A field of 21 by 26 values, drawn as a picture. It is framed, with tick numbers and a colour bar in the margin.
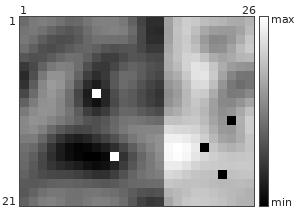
No regular stripes run through it. The bottom right is the ninth with the highest average. The ninth with the lowest average is the bottom left. On average the colour sits 50% of the way up the scale. A vertical seam about 60% of the way across splits the table, and the right part is higher. Five lone cells stand out: two far higher and three far lower than their neighbours.
